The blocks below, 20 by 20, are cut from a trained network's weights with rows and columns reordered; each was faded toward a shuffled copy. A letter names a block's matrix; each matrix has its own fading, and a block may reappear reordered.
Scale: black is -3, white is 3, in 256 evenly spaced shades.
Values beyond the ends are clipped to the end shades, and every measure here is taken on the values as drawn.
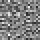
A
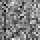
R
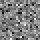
R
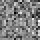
A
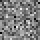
R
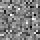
R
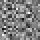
A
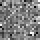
R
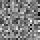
A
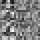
A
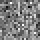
R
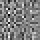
A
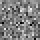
R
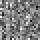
R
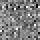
R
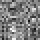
A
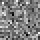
R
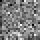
R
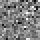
R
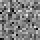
R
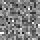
R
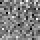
R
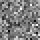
R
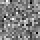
R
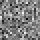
R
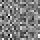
A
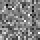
R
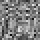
A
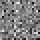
R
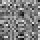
A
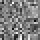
A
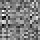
A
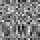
A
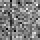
R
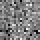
R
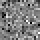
R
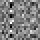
A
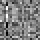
A
